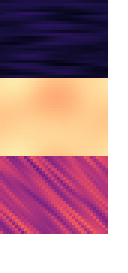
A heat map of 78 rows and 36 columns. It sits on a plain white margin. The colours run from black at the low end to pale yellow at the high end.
The table splits into 3 rows of 1 panel. Panel 1,1: very low, streaked across, faint in contrast. Panel 2,1: very high, smooth, faint in contrast. Panel 3,1: middling, slanting down to the right.
